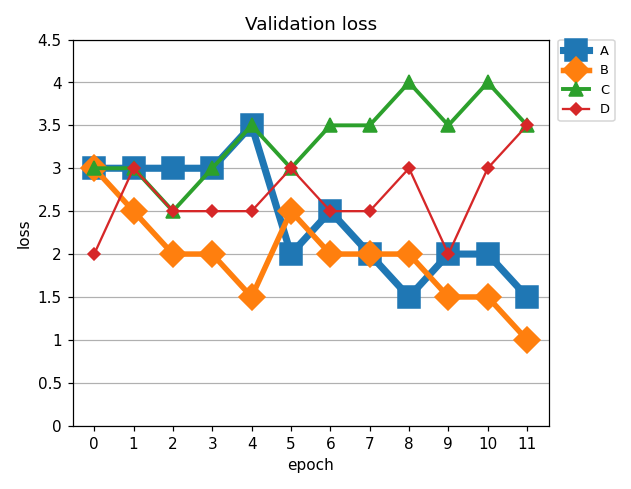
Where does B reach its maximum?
0
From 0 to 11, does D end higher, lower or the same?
higher
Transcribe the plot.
Title: Validation loss
x-axis: epoch, ticks 0 1 2 3 4 5 6 7 8 9 10 11
y-axis: loss, ticks 0 0.5 1 1.5 2 2.5 3 3.5 4 4.5
Legend: A, B, C, D
Values:
A: 3 3 3 3 3.5 2 2.5 2 1.5 2 2 1.5
B: 3 2.5 2 2 1.5 2.5 2 2 2 1.5 1.5 1
C: 3 3 2.5 3 3.5 3 3.5 3.5 4 3.5 4 3.5
D: 2 3 2.5 2.5 2.5 3 2.5 2.5 3 2 3 3.5
